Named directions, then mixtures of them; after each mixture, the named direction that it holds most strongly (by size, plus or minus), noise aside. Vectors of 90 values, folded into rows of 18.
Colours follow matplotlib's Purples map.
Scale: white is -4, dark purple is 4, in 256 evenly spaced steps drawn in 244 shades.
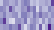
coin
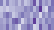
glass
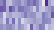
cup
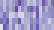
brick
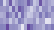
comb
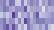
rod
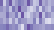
comb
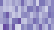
glass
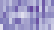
brick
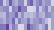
comb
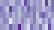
coin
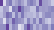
comb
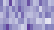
comb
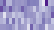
cup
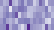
comb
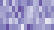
comb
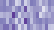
rod
